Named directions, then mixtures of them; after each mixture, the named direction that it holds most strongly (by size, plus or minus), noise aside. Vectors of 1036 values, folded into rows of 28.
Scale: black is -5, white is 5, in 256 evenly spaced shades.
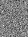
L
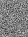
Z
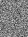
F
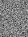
L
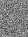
Z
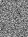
F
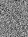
L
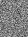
F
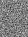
Z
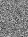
F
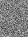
Z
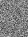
F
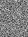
F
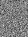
L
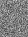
Z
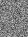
F
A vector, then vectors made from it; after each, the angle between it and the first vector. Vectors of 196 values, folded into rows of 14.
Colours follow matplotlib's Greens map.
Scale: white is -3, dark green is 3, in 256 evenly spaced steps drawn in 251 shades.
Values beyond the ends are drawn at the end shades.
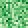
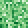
nearly opposite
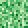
partly opposed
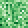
nearly opposite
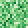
partly aligned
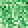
nearly parallel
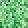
partly opposed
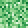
nearly parallel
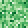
orthogonal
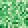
partly opposed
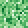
partly aligned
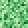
orthogonal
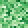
orthogonal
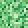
partly aligned
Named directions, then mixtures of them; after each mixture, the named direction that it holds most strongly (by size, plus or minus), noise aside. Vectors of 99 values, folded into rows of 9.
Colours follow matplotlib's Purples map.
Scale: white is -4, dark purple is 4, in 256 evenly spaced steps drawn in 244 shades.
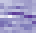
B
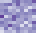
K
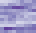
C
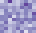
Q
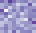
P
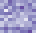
P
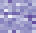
P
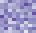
Q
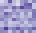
Q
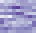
B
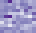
B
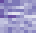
B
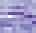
B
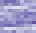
C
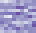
B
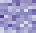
K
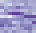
B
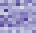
P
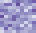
K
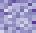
P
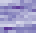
C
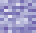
P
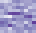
B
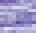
C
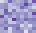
Q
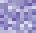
K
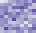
K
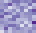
K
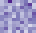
Q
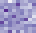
P
